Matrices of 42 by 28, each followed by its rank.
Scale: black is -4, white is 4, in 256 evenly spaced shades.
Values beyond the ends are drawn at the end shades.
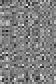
five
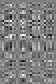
two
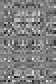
three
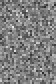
full rank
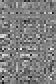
five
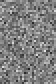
full rank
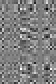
three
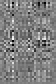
three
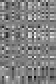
two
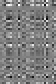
two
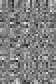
five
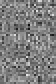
five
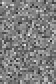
full rank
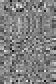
five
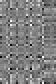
three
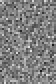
full rank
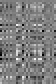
two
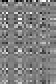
two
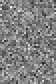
full rank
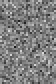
full rank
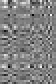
three
